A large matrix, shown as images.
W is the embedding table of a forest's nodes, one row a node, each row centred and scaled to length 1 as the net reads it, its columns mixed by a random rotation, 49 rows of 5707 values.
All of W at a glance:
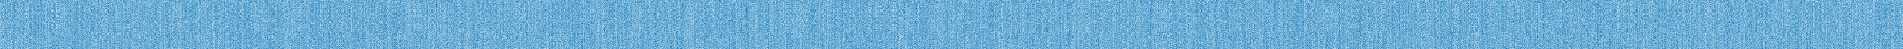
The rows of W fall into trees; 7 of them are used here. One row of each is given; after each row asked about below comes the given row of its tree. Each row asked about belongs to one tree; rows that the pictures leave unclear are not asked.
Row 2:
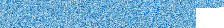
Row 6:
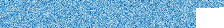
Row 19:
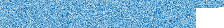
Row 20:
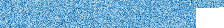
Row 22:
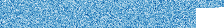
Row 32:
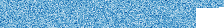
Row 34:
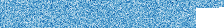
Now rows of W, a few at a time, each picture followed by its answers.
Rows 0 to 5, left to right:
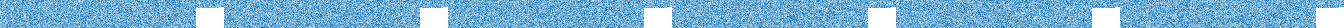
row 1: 2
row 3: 19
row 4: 34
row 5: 19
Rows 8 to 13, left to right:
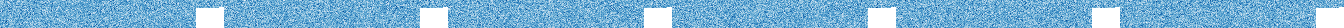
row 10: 19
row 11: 19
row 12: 19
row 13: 34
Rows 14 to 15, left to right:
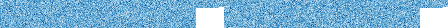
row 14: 34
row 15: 19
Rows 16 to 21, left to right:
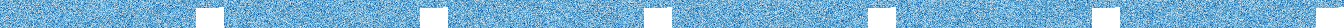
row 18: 32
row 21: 22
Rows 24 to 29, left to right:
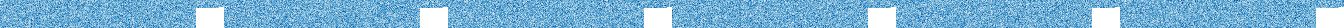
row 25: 19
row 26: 34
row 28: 19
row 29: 22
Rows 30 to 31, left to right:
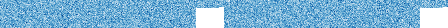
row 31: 22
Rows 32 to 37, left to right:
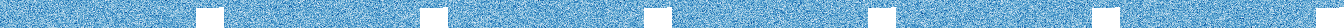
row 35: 32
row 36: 20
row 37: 2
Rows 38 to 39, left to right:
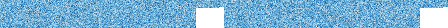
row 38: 20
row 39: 34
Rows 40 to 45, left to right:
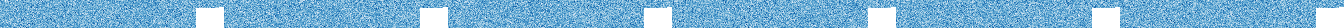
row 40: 6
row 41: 34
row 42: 34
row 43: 22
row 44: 34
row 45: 6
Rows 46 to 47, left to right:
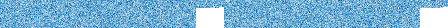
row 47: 22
